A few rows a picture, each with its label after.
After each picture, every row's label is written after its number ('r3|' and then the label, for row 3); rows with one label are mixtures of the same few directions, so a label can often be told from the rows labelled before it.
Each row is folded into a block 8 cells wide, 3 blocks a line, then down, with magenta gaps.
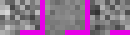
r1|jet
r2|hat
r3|jet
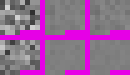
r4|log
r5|jet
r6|jet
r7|hat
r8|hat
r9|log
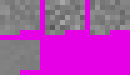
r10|jet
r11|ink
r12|log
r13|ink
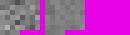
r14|ink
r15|jet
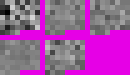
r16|jet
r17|hat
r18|log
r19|hat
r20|hat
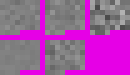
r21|ink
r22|hat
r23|log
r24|log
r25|jet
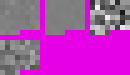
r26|hat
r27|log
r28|log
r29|log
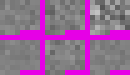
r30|log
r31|jet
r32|jet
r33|hat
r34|hat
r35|log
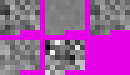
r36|jet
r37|log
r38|jet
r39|jet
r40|hat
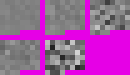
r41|jet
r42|jet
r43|ink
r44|hat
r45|log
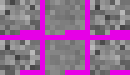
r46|hat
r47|hat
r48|log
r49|log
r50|log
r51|hat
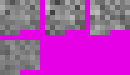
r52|hat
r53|hat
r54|jet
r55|jet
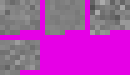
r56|hat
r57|log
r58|hat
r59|ink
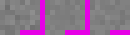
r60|log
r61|hat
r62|log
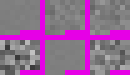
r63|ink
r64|jet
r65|hat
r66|log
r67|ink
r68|log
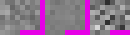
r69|jet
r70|hat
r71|ink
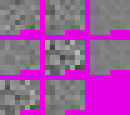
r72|ink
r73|jet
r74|jet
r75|log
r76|log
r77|jet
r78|log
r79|jet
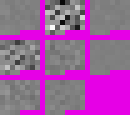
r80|jet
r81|ink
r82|log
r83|ink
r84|log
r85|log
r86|jet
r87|ink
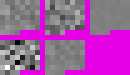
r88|jet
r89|log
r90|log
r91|ink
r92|jet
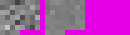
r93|ink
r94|hat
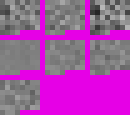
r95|jet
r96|ink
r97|jet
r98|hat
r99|log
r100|log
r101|log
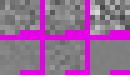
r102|log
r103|hat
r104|jet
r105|jet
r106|ink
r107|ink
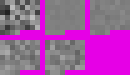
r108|jet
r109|hat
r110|log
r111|jet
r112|log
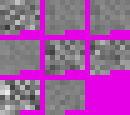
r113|ink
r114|jet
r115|jet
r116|jet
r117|jet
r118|hat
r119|jet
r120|ink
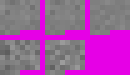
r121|hat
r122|hat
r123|ink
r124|jet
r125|ink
